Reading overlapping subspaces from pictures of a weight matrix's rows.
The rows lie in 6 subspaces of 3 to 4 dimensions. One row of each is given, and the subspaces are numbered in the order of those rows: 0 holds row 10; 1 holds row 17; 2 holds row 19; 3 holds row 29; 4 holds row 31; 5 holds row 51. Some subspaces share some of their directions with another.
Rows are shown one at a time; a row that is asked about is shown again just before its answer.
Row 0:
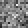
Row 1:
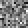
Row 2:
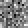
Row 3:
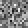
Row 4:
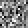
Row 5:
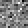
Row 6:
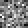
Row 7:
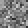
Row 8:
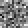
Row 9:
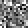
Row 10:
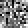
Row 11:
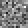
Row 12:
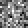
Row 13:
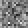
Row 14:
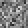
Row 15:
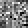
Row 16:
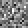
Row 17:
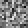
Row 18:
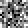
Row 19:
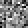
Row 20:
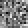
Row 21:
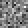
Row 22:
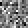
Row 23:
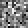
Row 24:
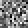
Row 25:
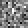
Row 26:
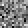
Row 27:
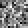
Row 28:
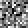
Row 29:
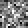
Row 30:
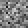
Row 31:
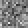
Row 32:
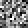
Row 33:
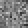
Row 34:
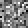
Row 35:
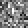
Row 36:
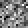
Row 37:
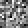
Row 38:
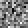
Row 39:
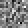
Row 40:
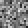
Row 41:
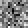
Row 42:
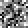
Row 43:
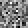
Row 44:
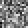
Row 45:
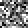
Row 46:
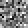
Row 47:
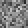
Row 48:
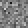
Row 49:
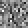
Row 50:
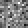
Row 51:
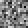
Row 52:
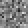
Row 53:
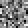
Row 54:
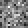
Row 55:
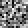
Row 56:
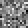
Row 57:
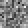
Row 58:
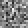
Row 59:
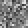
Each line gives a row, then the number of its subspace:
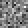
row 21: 1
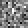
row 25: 1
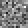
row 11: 3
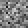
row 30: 5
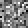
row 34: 5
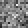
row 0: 4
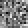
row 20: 0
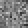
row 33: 0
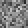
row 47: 2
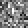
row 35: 1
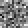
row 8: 3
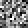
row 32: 0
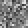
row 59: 2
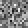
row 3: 0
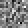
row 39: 3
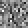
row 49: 0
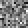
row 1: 5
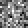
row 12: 1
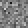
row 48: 3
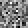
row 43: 3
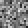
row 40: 5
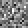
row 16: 0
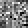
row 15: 0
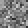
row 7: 5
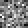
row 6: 3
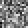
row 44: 2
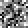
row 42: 5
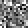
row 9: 2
